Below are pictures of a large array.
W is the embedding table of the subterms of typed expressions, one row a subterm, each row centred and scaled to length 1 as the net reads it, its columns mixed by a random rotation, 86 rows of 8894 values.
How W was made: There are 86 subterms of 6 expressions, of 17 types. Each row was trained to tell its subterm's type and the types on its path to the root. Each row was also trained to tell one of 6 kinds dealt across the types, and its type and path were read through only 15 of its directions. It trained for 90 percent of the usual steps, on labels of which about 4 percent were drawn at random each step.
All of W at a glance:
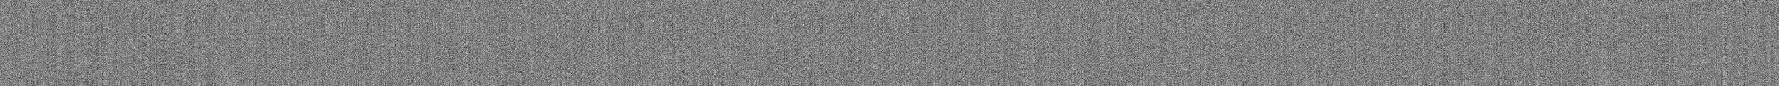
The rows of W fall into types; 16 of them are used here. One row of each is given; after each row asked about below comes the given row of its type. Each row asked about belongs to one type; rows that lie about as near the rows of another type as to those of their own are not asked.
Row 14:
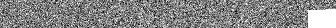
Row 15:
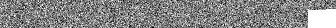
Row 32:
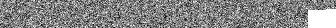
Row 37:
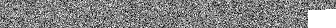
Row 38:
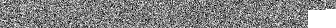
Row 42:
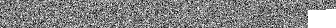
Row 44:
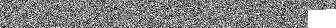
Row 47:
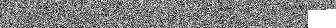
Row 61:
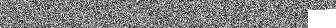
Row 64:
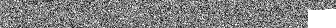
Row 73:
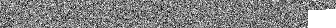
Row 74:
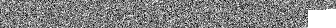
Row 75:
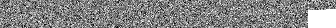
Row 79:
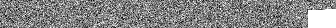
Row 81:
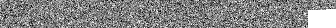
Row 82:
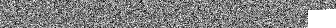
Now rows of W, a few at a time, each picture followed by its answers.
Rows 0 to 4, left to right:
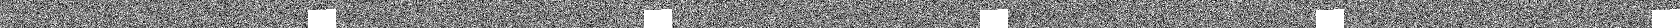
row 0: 61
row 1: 79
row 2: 64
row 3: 79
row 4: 14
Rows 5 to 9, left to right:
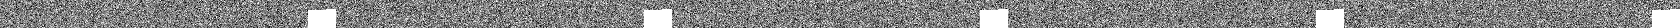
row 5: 82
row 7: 42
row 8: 38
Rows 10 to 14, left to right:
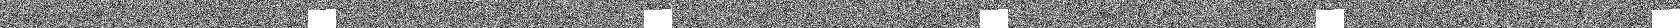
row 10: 38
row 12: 15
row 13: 37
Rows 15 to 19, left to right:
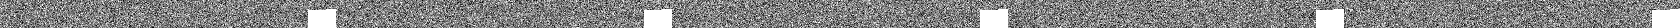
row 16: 73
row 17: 32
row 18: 32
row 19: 74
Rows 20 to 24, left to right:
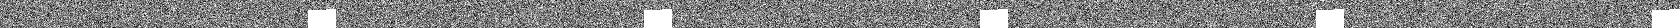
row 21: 74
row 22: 61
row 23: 73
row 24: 37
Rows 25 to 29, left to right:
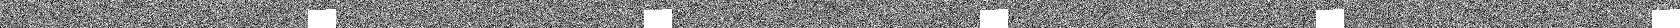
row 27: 73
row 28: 61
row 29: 79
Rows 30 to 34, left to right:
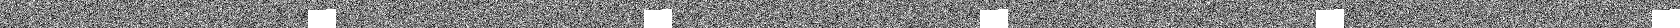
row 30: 32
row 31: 32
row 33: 14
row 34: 79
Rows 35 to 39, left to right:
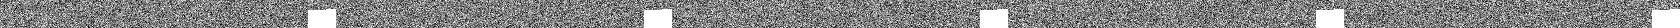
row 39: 79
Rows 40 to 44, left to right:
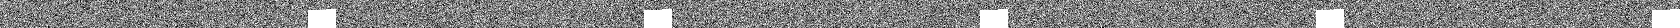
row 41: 61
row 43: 64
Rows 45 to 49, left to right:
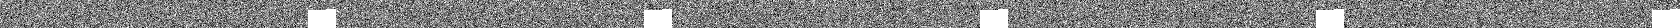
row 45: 32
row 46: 75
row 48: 14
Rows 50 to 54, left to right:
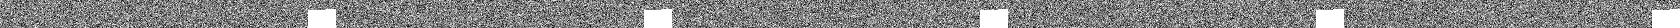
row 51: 79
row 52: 81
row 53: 64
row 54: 38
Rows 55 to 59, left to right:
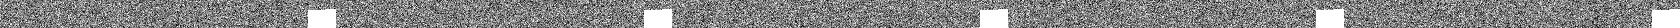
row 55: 37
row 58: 64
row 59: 37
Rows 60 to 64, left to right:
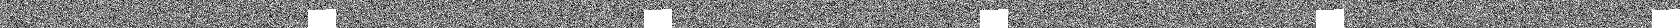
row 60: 15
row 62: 42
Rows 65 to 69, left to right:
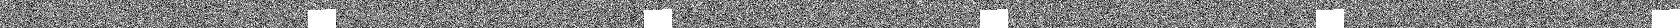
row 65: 14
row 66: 61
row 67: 38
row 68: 64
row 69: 64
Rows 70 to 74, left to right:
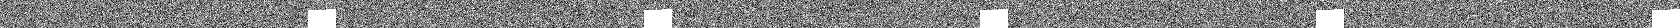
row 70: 81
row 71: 74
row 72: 81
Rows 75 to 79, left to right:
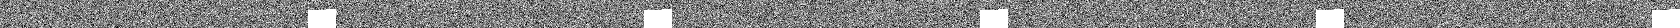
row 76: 14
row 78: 32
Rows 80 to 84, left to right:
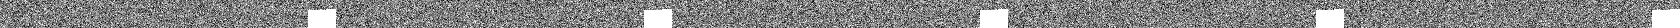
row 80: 81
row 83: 81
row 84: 82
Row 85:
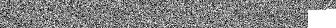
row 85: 15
